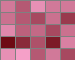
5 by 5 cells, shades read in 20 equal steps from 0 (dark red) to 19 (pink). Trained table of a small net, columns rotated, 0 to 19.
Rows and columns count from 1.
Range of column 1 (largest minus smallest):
17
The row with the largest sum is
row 1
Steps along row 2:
down down up down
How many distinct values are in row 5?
5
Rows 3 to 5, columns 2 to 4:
11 12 8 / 4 9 2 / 19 10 14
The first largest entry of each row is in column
3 1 1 5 2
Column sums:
60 54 56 51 56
